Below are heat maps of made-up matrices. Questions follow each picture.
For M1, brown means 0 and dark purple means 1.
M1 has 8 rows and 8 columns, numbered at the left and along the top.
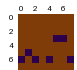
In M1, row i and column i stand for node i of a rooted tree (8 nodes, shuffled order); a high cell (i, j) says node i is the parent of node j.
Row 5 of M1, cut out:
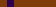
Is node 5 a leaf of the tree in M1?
no
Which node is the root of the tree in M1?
3
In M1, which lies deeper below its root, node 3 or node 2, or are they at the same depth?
node 2
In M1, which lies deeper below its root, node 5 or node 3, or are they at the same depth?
node 5
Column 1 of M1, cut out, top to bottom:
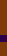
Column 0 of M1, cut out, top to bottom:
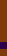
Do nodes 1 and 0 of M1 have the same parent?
no
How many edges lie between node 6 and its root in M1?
1
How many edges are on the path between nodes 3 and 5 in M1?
1
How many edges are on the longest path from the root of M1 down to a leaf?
2
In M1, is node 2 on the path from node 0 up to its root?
no
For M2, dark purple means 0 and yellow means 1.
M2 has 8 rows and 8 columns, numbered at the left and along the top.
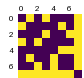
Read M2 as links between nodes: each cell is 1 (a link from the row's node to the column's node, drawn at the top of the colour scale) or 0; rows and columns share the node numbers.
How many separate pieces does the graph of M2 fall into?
1
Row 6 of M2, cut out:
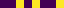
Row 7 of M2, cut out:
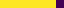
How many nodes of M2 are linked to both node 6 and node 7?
2
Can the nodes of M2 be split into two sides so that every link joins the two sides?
no
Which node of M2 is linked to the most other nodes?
node 7
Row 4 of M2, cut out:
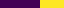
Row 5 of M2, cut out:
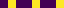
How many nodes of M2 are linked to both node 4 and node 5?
1
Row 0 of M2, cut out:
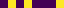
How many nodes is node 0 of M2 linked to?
3
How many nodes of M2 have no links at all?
0
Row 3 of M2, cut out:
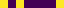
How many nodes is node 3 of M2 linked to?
3
